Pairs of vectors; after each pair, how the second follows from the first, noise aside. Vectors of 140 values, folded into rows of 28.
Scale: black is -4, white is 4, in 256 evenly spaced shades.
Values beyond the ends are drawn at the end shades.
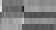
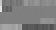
partly zeroed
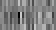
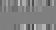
partly zeroed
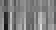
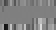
partly zeroed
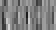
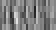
wrapped around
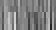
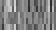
wrapped around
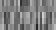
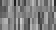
wrapped around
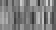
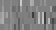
partly zeroed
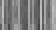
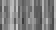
wrapped around
